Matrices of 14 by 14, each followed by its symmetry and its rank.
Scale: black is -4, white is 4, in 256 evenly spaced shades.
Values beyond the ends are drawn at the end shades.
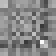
symmetric, rank three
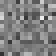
neither, rank three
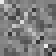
symmetric, full rank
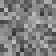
neither, full rank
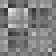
symmetric, rank two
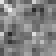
symmetric, rank three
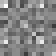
symmetric, rank three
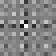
symmetric, rank two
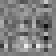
antisymmetric, rank two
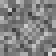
symmetric, full rank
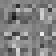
neither, rank three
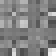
symmetric, rank two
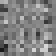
neither, rank three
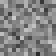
neither, full rank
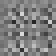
antisymmetric, rank two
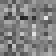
neither, rank three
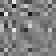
antisymmetric, rank two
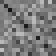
symmetric, full rank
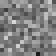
neither, full rank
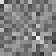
symmetric, rank three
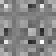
symmetric, rank two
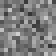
neither, full rank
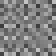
antisymmetric, rank two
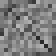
symmetric, full rank
